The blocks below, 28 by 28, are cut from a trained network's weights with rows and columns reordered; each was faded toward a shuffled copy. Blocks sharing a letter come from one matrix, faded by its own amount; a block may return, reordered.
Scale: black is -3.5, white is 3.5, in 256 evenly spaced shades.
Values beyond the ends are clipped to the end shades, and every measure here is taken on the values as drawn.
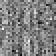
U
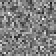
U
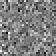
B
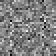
B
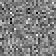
B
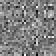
B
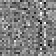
B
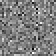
B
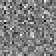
B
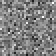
U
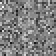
U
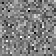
B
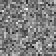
U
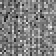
U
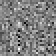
B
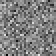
U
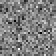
B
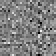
B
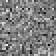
B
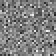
B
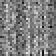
U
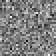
U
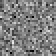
B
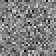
B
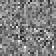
U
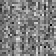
U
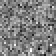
U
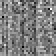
U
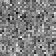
U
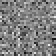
B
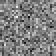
U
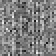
U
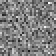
U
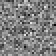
U
